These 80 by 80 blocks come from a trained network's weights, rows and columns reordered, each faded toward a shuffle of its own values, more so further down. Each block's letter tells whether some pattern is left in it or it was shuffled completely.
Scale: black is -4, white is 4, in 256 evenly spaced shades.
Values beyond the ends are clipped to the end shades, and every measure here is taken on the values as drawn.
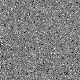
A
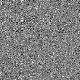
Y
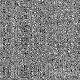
Y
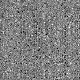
Y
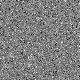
A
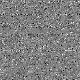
Y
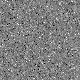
A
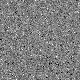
A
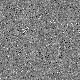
A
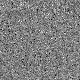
A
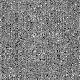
Y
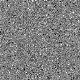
Y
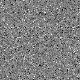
Y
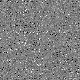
Y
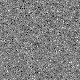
A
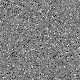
A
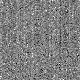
Y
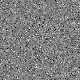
Y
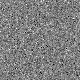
A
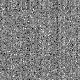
Y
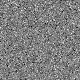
A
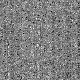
Y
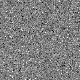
Y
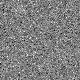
A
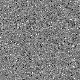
Y
